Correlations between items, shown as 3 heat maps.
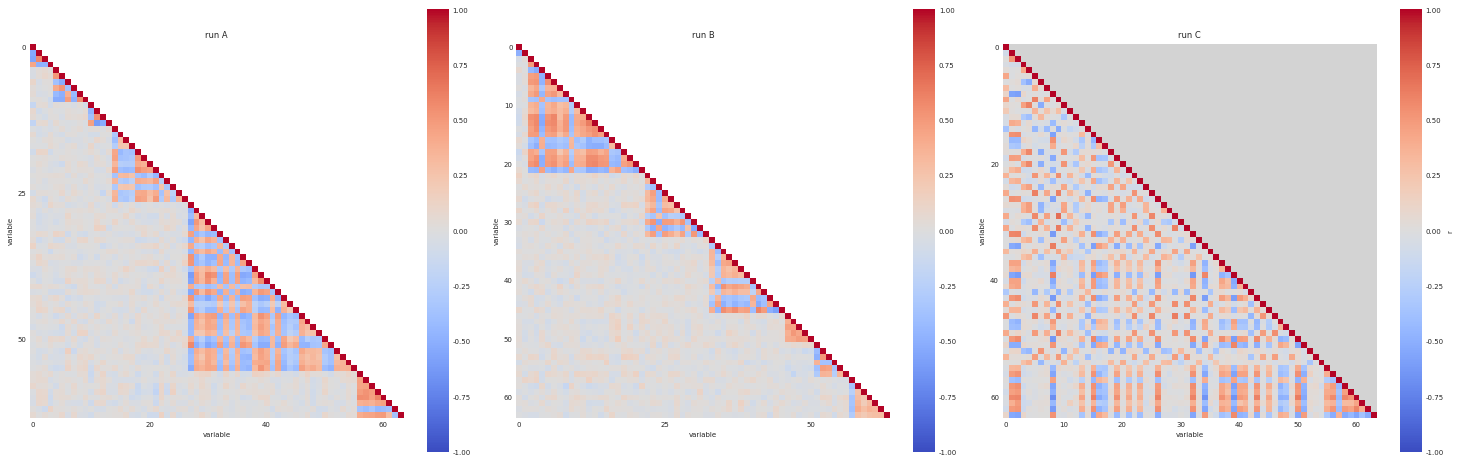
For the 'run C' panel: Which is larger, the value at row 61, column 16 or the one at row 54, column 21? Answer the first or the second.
the second
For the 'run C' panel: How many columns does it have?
64
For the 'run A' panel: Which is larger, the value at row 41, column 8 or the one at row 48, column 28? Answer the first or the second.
the second
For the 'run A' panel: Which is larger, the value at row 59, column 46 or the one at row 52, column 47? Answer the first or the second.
the second
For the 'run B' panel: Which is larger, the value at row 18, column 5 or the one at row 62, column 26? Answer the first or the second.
the first
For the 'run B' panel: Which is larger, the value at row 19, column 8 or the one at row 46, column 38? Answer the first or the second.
the first
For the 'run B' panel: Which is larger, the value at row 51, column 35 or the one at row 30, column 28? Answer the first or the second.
the second
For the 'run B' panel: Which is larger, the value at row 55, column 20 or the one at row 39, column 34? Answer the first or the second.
the first
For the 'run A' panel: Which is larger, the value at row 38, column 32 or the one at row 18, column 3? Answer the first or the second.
the second
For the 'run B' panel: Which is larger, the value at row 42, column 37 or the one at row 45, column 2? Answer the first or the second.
the first
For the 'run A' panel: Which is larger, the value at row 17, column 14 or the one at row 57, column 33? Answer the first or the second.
the second
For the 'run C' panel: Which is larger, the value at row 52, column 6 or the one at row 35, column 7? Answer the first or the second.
the first
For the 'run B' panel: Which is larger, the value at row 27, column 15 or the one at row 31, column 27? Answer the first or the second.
the first
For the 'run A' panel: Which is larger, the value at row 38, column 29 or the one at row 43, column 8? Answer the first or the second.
the first
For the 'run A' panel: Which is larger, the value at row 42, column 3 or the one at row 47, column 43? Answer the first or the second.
the first
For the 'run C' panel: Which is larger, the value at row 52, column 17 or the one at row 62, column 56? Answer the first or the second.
the second
